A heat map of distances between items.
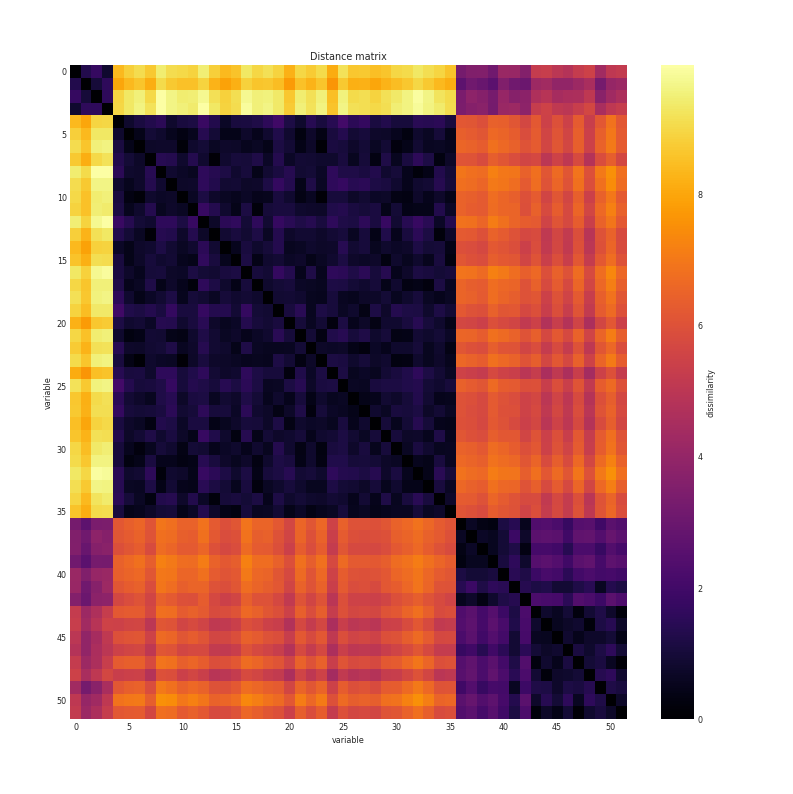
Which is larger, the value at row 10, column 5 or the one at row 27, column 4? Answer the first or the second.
the second
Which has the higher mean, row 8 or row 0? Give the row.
0
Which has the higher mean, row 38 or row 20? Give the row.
38
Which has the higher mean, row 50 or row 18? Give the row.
50
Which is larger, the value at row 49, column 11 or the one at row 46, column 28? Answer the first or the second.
the first
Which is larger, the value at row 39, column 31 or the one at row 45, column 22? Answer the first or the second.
the first
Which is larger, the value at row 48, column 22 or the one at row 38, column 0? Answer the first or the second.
the first
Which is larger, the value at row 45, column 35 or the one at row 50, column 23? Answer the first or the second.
the second
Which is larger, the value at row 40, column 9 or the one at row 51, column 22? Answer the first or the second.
the first
